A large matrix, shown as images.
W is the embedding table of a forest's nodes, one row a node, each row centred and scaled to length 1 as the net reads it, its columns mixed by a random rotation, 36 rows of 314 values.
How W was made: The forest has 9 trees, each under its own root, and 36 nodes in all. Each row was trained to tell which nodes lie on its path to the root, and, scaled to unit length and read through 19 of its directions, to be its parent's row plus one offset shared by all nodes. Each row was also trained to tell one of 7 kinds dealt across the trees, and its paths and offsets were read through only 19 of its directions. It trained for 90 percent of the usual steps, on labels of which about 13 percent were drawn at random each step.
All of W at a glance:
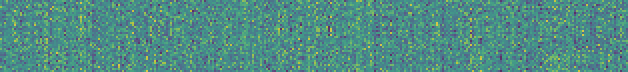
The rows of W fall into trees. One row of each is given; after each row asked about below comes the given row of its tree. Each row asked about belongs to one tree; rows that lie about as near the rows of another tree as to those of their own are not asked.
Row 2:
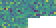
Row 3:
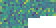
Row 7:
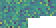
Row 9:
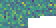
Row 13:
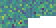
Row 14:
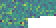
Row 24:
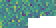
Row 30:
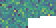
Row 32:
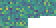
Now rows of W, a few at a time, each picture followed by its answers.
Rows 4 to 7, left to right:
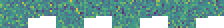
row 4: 9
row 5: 30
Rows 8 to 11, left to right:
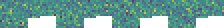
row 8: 14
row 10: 30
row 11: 32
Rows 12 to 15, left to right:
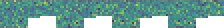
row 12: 2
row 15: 13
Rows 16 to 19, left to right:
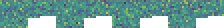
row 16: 2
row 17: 13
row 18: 9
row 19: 7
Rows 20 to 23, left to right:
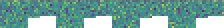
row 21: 7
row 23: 2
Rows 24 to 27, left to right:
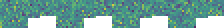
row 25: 7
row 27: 30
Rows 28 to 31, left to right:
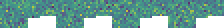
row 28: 3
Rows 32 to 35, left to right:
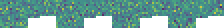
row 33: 24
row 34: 32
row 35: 3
